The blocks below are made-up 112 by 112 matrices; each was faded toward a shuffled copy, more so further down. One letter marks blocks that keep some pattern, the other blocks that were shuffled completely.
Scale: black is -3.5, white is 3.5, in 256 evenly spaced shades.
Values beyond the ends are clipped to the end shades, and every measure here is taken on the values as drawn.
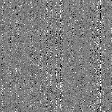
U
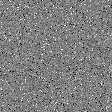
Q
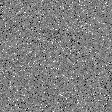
Q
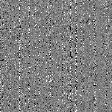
U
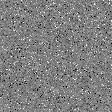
Q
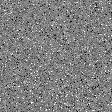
Q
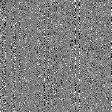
U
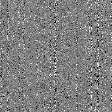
U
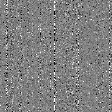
U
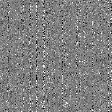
U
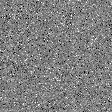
Q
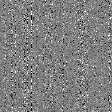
U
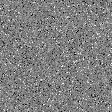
Q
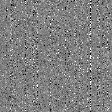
U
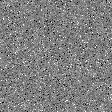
Q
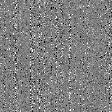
U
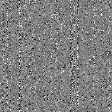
U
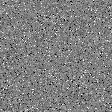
Q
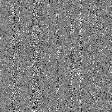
U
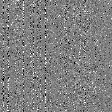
U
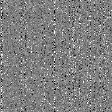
U
